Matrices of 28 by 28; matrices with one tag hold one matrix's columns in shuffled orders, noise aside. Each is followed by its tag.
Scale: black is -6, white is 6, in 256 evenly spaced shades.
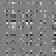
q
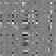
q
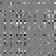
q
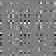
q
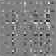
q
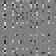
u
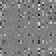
u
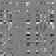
q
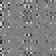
u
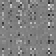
u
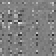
q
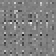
q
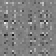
q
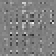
q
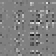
q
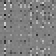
u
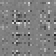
q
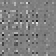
q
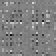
q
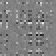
q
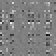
q
